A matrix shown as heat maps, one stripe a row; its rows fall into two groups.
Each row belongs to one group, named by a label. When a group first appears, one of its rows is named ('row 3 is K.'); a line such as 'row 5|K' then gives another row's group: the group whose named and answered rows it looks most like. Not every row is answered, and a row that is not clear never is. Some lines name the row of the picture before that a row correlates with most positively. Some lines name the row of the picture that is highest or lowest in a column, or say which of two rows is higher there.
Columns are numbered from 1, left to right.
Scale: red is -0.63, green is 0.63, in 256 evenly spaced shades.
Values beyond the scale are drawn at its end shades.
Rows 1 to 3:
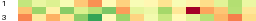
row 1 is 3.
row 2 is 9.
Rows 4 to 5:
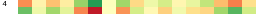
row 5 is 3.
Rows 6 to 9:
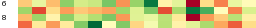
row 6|9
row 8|9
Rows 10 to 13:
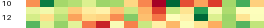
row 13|3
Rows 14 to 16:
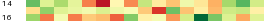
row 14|3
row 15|9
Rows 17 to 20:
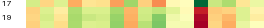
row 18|9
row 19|9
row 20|9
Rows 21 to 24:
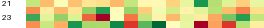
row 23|3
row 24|9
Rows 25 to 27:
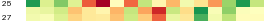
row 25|3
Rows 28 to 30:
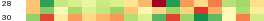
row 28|9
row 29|9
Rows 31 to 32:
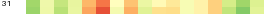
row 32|3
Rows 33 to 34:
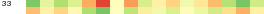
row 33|3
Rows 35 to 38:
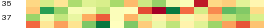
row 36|9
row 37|3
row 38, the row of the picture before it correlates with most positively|34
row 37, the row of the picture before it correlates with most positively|33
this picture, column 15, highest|36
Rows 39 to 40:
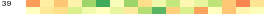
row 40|9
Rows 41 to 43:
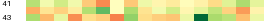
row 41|3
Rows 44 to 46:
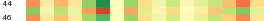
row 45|3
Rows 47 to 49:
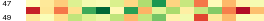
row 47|9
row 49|9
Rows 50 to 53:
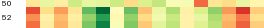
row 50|9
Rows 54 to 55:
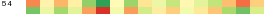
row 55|3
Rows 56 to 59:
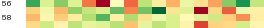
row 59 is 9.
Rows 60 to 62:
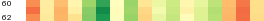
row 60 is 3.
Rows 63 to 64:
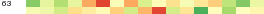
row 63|3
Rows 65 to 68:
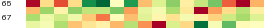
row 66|9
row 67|3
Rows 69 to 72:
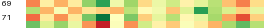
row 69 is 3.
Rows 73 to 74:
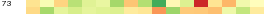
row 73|9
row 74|9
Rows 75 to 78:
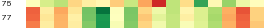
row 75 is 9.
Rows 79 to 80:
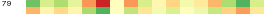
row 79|3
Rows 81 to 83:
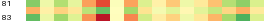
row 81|3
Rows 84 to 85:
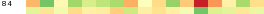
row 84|9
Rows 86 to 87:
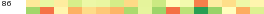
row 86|9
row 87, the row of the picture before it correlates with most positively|85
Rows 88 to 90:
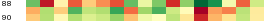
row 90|9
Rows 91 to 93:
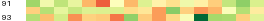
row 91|3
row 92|9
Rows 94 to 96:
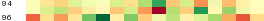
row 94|9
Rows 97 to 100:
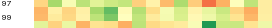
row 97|9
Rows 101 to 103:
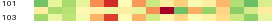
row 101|3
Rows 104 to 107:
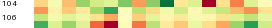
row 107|3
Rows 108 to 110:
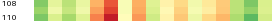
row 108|3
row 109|3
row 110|3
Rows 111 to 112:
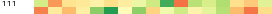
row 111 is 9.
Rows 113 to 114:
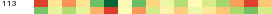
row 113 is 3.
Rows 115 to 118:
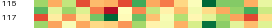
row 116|3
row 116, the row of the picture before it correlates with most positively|114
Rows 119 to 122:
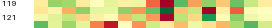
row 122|3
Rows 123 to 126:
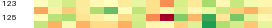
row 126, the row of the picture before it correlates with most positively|121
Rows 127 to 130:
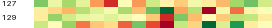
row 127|3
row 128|9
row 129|9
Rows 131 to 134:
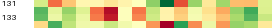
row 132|3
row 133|3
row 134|9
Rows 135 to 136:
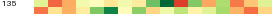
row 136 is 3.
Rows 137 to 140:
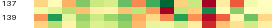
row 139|9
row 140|9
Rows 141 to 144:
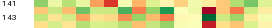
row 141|3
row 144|9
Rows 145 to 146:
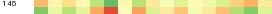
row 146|3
